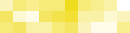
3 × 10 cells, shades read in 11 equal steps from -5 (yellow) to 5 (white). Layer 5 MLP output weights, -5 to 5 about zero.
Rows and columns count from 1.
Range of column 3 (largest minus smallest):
4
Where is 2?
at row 1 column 1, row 2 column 10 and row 3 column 7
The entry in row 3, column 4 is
1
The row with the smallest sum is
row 1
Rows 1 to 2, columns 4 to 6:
-1 -1 -5 / -2 -3 -4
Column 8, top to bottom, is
0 1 4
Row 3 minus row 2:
1 -5 -3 3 2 2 1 3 1 -2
